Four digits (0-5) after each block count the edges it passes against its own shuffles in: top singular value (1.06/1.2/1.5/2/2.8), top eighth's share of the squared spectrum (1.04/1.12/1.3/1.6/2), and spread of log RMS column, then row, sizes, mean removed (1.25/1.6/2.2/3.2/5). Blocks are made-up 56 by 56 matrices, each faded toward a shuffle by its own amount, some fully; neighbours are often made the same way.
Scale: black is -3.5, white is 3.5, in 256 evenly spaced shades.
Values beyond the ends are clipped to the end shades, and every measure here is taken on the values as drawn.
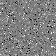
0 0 0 0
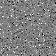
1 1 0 0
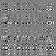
4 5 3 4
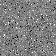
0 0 1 0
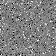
1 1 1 0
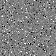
0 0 1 0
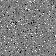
0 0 0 0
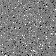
0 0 0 0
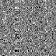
4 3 2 1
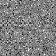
3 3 1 1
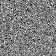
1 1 0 0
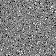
1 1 0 0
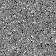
1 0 0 0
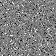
1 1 0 0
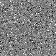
2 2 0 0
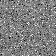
1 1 0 0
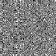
4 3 1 2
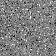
0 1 0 0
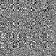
4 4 2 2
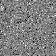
3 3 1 0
